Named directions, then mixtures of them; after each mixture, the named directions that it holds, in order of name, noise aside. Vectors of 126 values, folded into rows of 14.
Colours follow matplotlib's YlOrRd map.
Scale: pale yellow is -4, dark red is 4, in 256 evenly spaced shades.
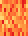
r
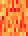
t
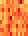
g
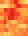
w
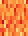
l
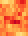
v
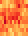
r, v, w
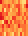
r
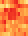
w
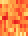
t, v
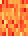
l, r, w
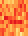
l, v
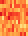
t, w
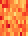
r, v, w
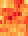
g, v, w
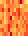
g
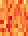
g, l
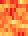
g, v, w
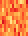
g, t, v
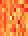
g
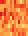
g, t, w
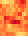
v
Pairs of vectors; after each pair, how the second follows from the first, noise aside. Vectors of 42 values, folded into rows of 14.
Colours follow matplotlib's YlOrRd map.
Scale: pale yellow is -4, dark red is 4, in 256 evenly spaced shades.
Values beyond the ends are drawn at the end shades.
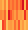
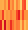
reversed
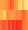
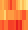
copied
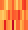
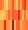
copied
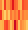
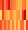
shuffled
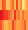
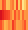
copied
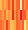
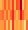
sign-scrambled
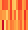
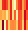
scaled up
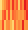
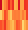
sign-scrambled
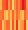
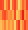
shuffled
